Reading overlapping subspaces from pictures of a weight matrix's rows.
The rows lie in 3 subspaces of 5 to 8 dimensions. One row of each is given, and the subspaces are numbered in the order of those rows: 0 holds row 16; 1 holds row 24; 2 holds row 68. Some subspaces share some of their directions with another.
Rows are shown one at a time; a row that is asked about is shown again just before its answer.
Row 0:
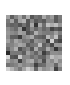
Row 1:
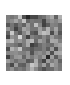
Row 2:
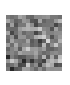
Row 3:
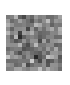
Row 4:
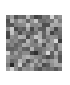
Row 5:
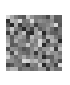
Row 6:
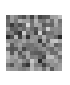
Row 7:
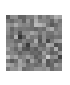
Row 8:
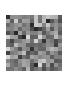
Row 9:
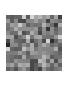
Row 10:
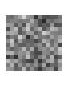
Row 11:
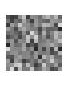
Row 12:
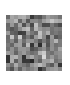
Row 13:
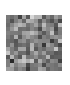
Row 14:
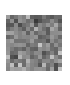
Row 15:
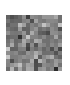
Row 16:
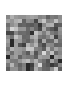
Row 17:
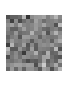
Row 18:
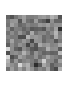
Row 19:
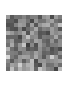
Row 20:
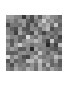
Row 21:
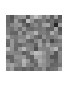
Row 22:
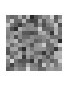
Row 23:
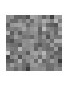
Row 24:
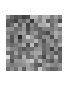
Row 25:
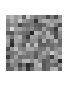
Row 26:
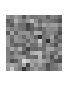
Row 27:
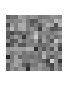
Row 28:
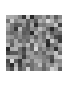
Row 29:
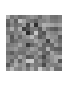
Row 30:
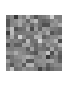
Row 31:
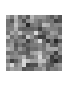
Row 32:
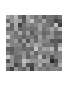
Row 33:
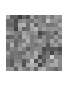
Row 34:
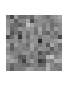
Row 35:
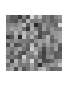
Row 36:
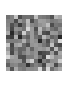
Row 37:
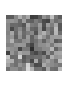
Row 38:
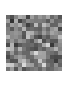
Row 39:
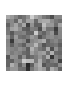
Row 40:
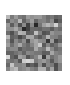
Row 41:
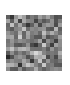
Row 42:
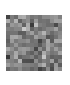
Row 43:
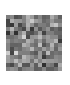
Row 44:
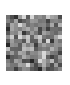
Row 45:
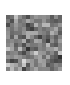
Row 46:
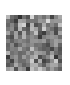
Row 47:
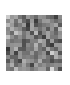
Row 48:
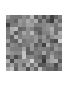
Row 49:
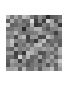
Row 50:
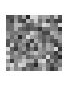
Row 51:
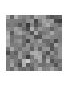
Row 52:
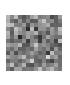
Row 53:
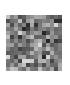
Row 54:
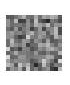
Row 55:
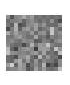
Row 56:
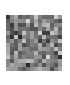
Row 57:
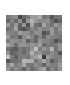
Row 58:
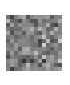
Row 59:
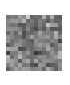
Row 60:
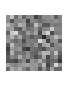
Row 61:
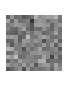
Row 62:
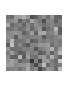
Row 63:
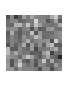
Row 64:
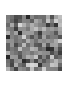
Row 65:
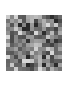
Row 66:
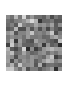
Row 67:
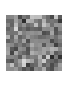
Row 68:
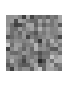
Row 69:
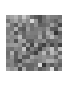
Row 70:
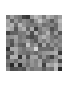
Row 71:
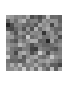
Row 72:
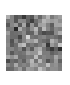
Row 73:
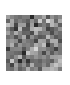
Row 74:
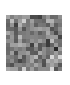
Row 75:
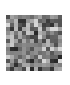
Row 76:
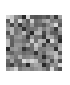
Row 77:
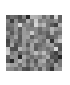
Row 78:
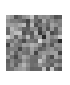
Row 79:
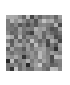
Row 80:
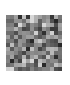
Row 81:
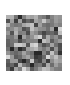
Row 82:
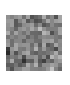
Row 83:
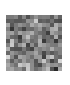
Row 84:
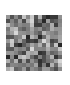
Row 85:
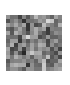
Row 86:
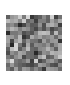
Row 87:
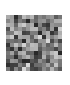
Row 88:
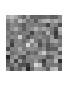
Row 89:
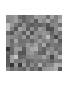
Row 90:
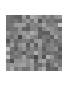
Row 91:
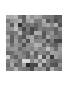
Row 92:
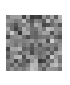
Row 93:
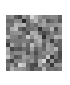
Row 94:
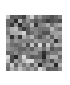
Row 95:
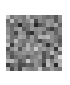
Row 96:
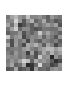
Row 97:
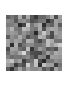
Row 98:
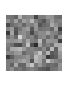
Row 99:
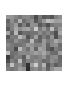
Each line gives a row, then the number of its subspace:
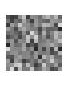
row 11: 0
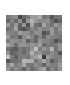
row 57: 0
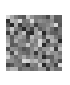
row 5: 2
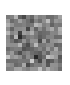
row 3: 2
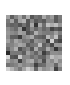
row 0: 0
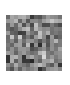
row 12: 1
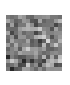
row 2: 2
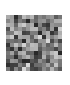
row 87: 2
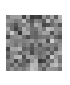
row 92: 2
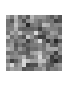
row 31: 2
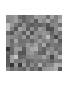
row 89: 1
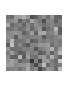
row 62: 1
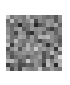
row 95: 2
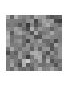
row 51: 2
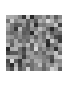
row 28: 1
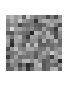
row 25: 0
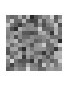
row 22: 1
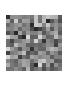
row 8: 1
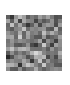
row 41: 2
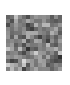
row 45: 2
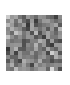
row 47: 2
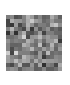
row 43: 2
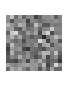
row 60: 2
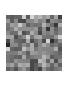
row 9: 2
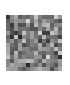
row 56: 2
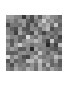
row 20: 1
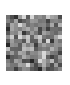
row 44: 2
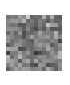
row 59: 0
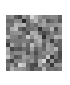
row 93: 2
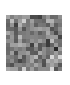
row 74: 1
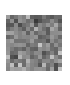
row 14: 1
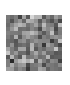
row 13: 1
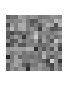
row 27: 0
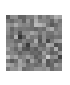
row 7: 2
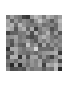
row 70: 1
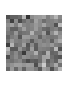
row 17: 1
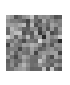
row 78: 2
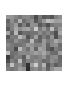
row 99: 1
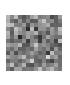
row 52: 2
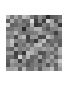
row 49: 1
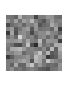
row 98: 2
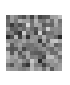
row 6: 2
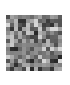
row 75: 0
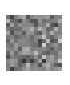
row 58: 2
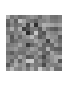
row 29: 0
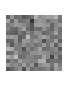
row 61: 1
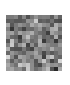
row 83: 0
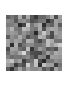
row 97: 1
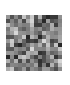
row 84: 1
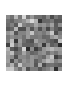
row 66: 1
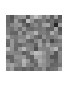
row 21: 2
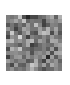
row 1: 2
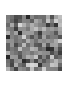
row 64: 0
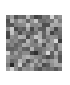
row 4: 2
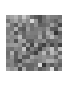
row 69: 1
